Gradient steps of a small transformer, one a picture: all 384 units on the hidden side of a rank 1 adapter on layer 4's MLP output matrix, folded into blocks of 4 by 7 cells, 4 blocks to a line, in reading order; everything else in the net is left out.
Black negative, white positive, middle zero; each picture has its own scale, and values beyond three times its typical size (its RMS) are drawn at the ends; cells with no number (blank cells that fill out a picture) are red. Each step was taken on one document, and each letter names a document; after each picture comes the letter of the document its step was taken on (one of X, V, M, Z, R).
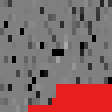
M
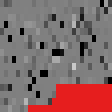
M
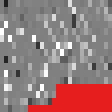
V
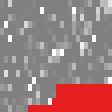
M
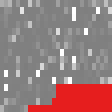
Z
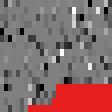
V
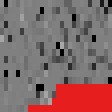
V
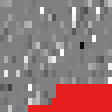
M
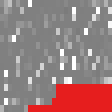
Z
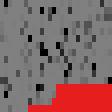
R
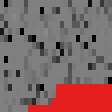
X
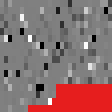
X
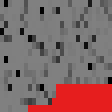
X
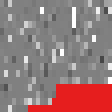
M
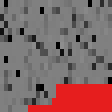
X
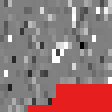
M
